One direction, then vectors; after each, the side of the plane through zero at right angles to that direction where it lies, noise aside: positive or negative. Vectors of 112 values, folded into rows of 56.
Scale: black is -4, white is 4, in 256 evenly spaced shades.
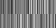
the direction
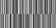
negative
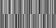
negative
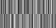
positive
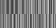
positive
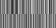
positive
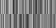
negative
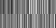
positive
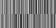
negative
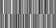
negative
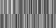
negative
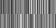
positive
